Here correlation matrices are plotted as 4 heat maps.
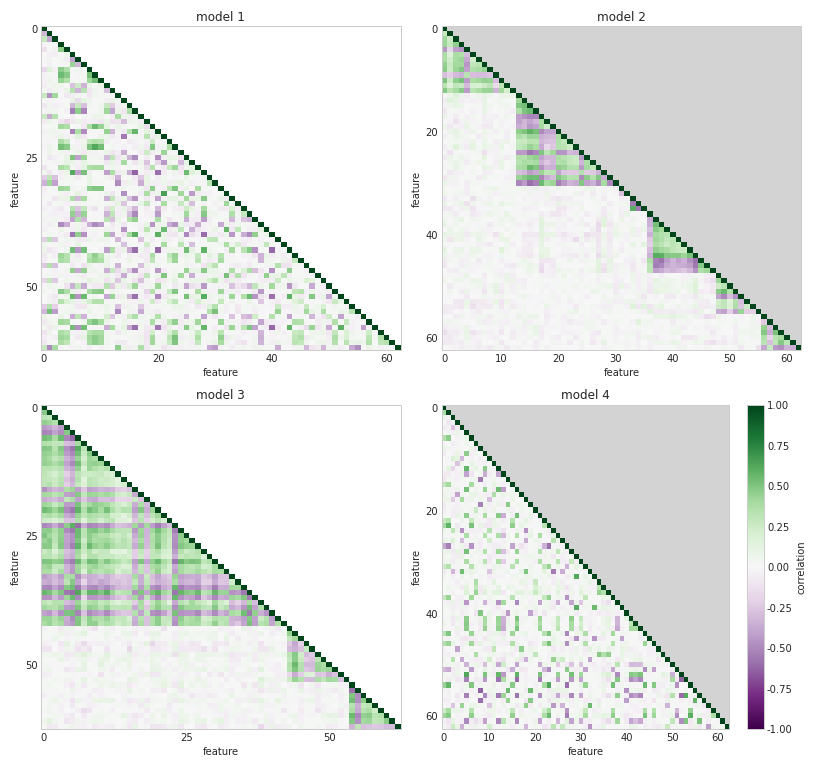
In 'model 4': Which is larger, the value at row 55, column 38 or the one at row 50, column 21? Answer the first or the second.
the first
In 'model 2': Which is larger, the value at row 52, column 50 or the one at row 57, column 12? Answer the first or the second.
the second
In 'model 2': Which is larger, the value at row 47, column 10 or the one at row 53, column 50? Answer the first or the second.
the second
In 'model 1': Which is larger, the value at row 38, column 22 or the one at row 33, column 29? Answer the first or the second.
the second
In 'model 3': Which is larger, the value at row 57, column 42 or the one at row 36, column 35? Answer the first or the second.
the first
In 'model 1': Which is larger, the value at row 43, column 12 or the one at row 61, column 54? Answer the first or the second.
the first
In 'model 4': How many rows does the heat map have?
63
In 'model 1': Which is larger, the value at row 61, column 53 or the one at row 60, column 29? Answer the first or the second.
the first
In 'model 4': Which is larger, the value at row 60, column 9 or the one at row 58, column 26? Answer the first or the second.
the first
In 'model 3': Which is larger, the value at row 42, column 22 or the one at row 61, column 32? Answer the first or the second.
the first
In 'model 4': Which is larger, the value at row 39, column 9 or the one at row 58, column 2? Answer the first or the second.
the first
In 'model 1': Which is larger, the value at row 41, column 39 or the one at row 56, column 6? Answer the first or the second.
the second
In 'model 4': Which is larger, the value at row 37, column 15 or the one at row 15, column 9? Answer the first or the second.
the first
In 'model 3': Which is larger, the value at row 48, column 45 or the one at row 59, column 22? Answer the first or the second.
the first
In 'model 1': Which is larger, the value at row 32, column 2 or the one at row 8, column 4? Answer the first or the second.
the second
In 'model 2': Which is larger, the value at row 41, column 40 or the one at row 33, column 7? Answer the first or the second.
the first
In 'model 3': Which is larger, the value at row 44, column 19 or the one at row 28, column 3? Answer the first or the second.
the second
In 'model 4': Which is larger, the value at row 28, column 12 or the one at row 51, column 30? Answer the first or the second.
the first
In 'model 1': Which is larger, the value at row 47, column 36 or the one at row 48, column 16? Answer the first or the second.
the first
